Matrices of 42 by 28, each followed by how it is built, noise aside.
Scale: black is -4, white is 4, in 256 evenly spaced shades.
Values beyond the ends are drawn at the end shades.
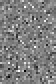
noise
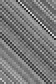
Toeplitz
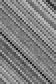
Toeplitz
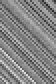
Toeplitz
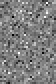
noise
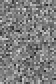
noise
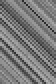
Toeplitz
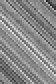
Toeplitz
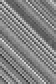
Toeplitz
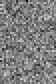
noise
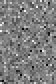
noise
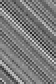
Toeplitz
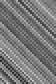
Toeplitz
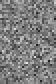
noise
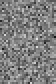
noise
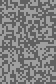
noise
